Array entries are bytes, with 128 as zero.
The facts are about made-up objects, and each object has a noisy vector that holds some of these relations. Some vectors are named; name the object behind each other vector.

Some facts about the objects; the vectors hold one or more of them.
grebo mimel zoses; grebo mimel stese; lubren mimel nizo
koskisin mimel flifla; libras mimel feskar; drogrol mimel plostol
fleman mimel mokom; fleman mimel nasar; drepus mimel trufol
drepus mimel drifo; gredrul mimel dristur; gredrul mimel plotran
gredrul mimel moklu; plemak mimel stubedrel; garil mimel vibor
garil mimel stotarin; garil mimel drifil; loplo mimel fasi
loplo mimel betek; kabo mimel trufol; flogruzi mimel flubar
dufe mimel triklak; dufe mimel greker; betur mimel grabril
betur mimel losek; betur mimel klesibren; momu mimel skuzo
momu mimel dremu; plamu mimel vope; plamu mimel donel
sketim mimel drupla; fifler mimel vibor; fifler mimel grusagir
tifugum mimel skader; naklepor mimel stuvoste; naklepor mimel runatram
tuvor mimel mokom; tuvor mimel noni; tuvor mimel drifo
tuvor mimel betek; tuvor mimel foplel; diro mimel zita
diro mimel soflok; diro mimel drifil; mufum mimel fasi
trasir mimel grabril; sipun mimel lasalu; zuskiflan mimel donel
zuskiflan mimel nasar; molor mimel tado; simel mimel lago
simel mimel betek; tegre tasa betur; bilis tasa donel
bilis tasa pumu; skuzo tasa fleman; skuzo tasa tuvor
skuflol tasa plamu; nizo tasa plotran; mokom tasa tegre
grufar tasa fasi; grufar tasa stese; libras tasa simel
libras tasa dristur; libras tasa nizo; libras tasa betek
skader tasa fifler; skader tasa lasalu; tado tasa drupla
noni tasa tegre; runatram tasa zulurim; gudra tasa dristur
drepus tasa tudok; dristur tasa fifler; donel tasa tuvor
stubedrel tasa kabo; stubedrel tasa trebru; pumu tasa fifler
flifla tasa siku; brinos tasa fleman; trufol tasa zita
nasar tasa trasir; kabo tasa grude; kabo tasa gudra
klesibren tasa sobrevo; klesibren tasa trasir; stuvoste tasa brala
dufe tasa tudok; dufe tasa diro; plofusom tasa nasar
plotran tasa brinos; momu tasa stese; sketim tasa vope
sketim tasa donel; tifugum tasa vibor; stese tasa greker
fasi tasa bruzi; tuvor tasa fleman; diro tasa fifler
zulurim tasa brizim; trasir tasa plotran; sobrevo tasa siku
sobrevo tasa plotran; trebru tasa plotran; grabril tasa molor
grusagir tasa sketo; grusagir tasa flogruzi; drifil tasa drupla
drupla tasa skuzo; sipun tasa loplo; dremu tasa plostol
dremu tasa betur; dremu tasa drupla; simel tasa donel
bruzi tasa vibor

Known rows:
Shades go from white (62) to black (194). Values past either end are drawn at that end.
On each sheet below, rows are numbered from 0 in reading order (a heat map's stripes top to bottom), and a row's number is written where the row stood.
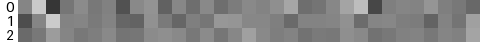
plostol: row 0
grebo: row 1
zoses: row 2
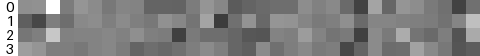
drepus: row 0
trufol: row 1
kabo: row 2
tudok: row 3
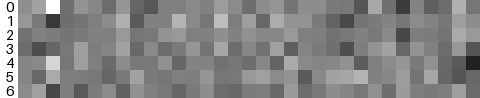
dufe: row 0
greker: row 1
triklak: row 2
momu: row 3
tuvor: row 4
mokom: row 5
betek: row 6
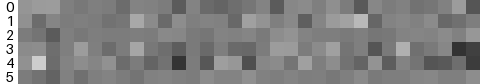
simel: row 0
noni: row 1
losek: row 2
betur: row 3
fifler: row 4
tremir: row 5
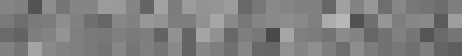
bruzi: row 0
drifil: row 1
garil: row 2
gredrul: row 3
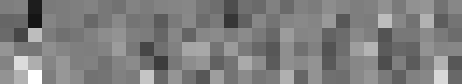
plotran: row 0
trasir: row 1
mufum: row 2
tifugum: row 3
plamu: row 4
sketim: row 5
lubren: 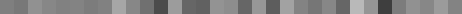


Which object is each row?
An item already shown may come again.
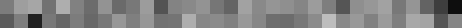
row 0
fleman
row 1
nasar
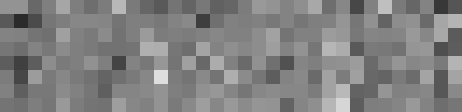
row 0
betur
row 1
zita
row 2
skuzo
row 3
tado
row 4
flifla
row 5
grusagir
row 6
drifil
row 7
dremu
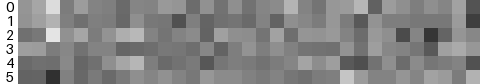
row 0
drupla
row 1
simel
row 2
sipun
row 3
skader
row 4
loplo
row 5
plofusom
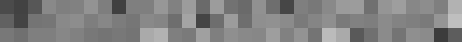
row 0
flifla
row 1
trufol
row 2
tado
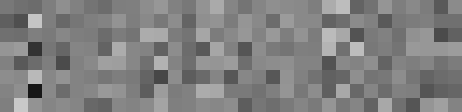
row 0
drifil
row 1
mufum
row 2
tado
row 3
nizo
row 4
fasi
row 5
diro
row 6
vibor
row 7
libras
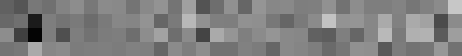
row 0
trufol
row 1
nasar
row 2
grabril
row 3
naklepor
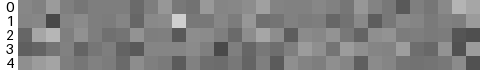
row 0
skuflol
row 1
feskar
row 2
zuskiflan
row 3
stubedrel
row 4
simel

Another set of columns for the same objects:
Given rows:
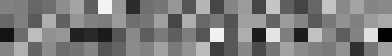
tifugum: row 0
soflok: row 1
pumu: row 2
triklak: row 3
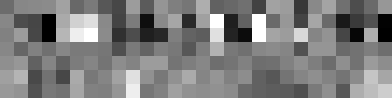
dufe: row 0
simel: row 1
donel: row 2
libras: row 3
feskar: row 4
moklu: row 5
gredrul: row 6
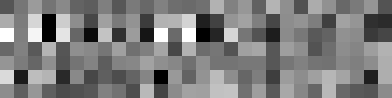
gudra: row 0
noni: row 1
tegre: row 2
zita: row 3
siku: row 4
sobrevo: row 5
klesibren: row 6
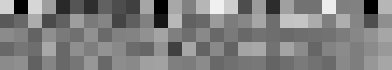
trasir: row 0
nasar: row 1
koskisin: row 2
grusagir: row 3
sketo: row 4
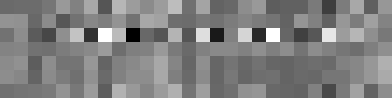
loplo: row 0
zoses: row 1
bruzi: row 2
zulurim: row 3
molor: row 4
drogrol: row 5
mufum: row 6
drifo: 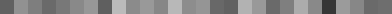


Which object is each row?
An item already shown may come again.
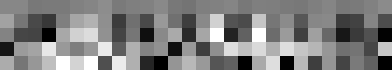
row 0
skuflol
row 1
sketim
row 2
simel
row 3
drifil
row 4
tuvor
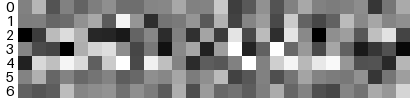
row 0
greker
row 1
tifugum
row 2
diro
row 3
simel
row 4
drupla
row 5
triklak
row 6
garil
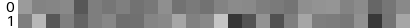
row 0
flifla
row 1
greker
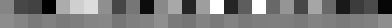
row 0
simel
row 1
skuflol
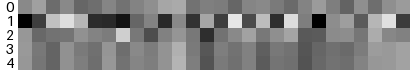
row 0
plostol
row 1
diro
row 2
momu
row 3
grebo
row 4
grebo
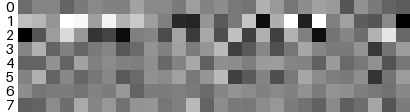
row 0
trufol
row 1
skuzo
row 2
fifler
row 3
triklak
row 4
kabo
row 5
triklak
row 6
plofusom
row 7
drepus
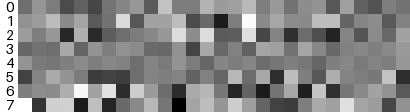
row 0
grabril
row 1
dremu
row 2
betur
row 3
grusagir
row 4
sipun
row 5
skader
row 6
fleman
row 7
plotran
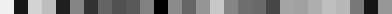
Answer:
nizo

